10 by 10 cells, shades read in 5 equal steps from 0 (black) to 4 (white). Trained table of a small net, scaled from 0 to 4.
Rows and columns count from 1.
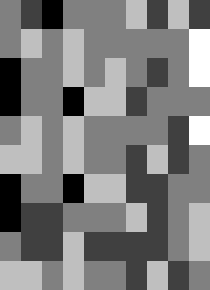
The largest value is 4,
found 3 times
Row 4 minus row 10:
-3 -1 0 -3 1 1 0 -1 1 0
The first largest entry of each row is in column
7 10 10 5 10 1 5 7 4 1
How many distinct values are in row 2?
3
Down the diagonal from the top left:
2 3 2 0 2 2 1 1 2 2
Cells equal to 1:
21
